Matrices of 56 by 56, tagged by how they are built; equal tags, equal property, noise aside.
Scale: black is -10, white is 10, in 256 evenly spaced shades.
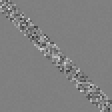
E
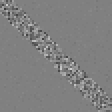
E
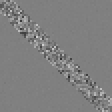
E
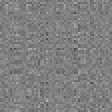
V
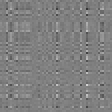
V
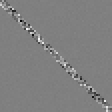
E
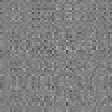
V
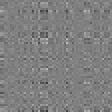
V
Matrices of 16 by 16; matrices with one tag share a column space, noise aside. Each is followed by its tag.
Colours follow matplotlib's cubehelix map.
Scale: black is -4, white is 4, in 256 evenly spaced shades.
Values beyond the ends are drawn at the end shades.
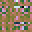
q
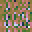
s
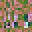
s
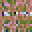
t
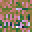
s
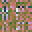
q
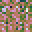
q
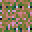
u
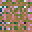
q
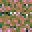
t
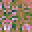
u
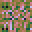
u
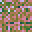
q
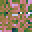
t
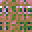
q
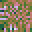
u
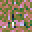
s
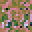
s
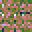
t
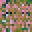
t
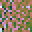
u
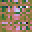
q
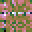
t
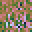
s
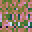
s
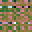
q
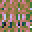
s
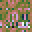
s
